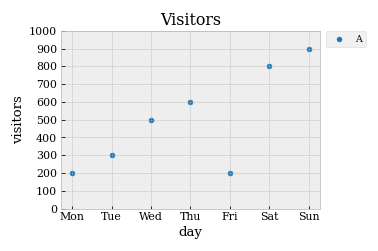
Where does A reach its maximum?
Sun
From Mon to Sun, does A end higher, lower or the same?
higher
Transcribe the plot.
Title: Visitors
x-axis: day, ticks Mon Tue Wed Thu Fri Sat Sun
y-axis: visitors, ticks 0 100 200 300 400 500 600 700 800 900 1000
Legend: A
Values:
A: 200 300 500 600 200 800 900
